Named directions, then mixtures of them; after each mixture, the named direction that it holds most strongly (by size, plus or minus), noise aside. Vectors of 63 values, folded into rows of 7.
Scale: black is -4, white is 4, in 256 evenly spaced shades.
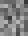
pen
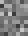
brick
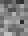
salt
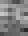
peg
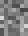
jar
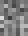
jar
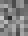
pen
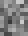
salt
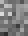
brick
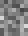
jar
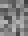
pen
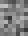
pen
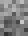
salt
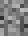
jar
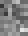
peg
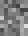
jar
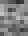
peg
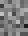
brick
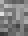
peg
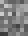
brick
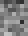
salt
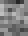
peg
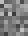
brick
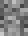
jar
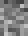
jar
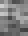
peg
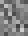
brick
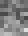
peg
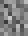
pen
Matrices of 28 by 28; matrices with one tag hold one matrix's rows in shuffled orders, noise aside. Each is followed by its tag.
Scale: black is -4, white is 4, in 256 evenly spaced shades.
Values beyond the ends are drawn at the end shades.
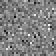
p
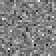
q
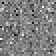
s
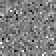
s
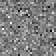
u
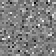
q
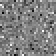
s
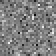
q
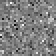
s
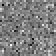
s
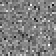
p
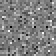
q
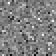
q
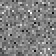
p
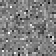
u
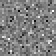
q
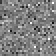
p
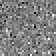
p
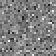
q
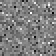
p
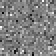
s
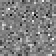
q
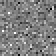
u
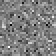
q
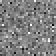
p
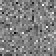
s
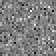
p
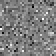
s
